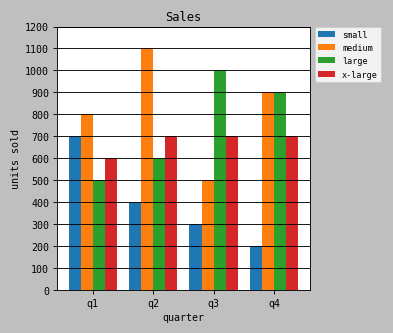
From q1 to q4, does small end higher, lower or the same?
lower
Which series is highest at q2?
medium
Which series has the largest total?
medium
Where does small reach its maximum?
q1
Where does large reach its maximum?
q3
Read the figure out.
Title: Sales
x-axis: quarter, ticks q1 q2 q3 q4
y-axis: units sold, ticks 0 100 200 300 400 500 600 700 800 900 1000 1100 1200
Legend: small, medium, large, x-large
Values:
small: 700 400 300 200
medium: 800 1100 500 900
large: 500 600 1000 900
x-large: 600 700 700 700
